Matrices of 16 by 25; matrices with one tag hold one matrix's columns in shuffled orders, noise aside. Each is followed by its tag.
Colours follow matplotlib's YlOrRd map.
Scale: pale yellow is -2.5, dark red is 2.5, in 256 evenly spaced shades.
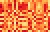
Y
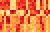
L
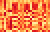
Y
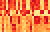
L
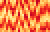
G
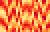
G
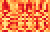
Y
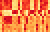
L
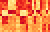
L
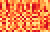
Y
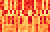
L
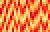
G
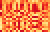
Y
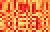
Y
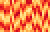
G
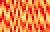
G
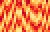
G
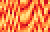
G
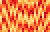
G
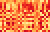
Y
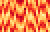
G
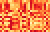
Y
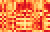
Y
